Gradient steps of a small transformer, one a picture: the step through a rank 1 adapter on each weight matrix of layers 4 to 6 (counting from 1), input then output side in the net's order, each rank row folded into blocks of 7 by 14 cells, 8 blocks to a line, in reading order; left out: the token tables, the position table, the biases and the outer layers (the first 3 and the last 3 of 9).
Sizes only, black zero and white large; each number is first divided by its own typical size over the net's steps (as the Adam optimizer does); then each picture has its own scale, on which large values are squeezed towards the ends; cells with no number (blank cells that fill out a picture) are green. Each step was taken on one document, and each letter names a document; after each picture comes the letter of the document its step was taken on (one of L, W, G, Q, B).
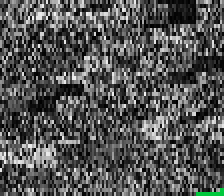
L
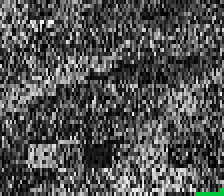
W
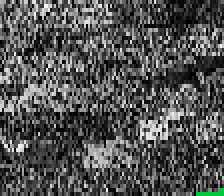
L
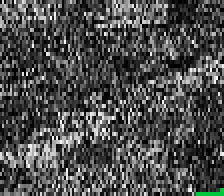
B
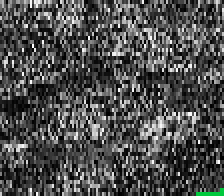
B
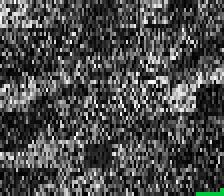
B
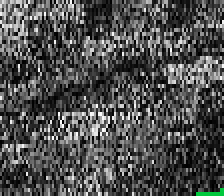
B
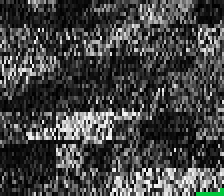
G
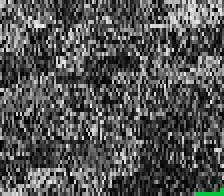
W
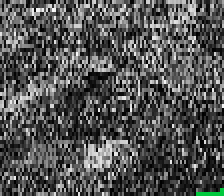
W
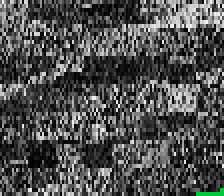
W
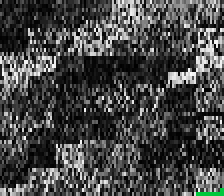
G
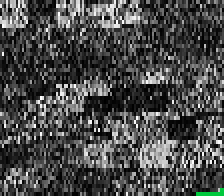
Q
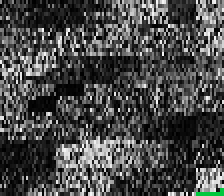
G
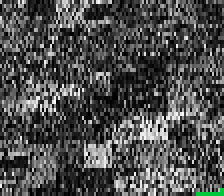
Q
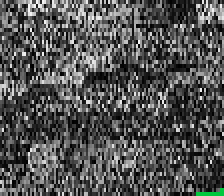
W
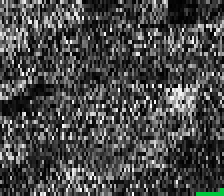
B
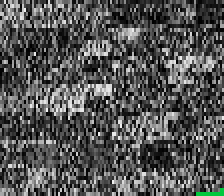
L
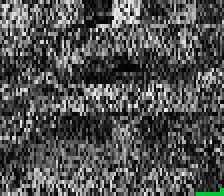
W
